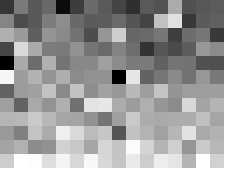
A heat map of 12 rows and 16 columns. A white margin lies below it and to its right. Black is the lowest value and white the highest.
There is an overall slope up to the bottom. The values follow a bell shape. No regular stripes run through it.
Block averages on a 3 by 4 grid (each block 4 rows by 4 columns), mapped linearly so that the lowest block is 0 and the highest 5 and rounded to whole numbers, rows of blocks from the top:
1 0 0 0 | 2 3 2 2 | 4 5 5 5
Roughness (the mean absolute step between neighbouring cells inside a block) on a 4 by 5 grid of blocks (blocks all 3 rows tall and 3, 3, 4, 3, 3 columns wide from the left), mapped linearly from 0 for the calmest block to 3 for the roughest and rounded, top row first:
1 1 1 2 0 / 3 0 1 0 1 / 1 1 1 0 0 / 1 1 1 0 1
